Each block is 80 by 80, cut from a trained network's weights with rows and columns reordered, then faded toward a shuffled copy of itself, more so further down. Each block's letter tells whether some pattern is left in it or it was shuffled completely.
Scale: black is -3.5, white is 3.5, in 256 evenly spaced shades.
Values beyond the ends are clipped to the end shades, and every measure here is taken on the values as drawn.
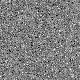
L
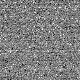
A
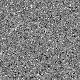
L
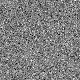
L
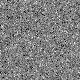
L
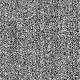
A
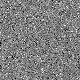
L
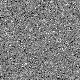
L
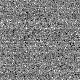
A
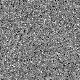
L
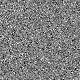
L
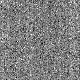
A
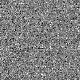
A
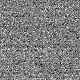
A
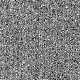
A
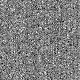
A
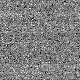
A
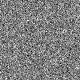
L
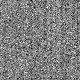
A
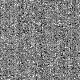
A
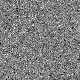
L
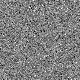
L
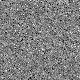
L
